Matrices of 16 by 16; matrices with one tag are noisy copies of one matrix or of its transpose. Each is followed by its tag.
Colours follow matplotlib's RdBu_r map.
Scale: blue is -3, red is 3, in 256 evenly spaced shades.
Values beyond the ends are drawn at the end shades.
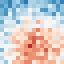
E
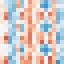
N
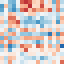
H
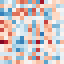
H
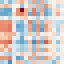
H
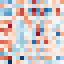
H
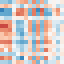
H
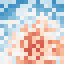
E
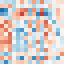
H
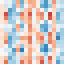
N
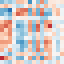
H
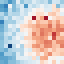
E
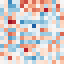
H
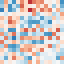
H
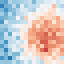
E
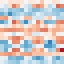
N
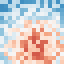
E
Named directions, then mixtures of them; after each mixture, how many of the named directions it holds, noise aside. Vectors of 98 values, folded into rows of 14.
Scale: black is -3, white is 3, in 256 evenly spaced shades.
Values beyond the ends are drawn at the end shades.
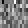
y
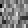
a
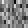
one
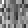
two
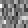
two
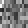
two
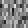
two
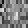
two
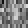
two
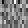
one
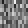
one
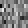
one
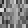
two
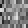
two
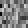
one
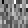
one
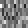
two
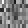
two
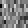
two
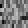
one
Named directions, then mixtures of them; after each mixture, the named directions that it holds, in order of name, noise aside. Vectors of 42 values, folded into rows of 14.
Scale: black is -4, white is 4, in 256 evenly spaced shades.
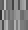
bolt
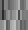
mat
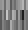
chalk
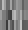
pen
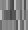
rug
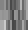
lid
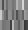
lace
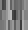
pen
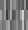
chalk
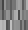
lid, mat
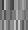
bolt, mat, rug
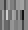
chalk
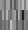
chalk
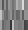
lace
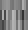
bolt, chalk, lid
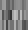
mat, pen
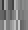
bolt, mat, rug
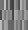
bolt, lid
